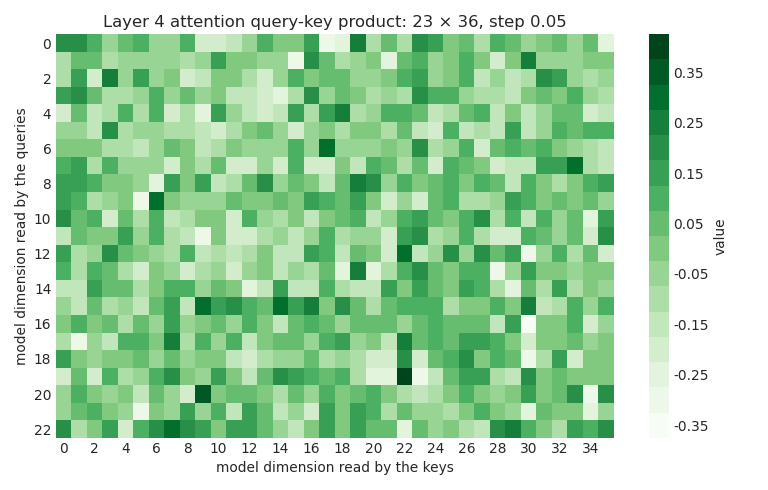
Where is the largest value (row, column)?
19 22
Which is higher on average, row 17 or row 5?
row 17
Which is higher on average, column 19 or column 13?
column 19
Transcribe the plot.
Title: Layer 4 attention query-key product: 23 × 36, step 0.05
x-axis: model dimension read by the keys, ticks 0 2 4 6 8 10 12 14 16 18 20 22 24 26 28 30 32 34
y-axis: model dimension read by the queries, ticks 0 2 4 6 8 10 12 14 16 18 20 22 (0 at the top)
Colour bar: value, ticks -0.35 -0.25 -0.15 -0.05 0.05 0.15 0.25 0.35
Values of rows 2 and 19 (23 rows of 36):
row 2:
-0.1 0.15 -0.2 0.25 -0.05 0.15 -0.05 0 -0.2 -0.15 0 0 -0.1 -0.2 -0.05 0.1 0 0.05 0.05 -0.05 -0.05 0 0.1 0.15 -0.05 0 0.1 -0.15 -0.05 -0.15 -0.1 0.2 0.15 -0.05 -0.1 -0.05
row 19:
-0.2 0.05 -0.2 0.1 -0.1 -0.05 0.1 0.2 0 -0.05 0.15 0 -0.15 0.05 0.2 0.15 0.1 0.05 0.1 -0.1 -0.25 -0.25 0.4 -0.3 -0.15 0.05 0.15 0.15 -0.1 -0.15 0.2 0 0.05 0 0 0
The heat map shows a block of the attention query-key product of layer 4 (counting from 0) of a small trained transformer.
